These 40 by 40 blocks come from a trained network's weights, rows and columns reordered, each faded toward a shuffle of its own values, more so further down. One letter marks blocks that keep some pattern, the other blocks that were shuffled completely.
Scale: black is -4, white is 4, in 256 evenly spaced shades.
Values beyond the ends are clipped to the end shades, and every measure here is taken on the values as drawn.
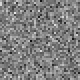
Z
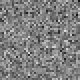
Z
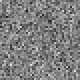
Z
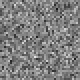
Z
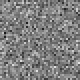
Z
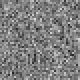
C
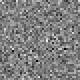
C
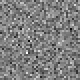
Z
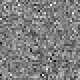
C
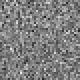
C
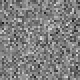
Z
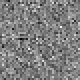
C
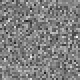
Z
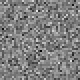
C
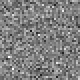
Z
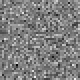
Z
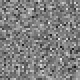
C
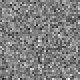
C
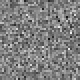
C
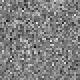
C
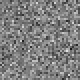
Z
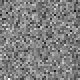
Z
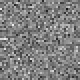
Z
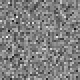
Z
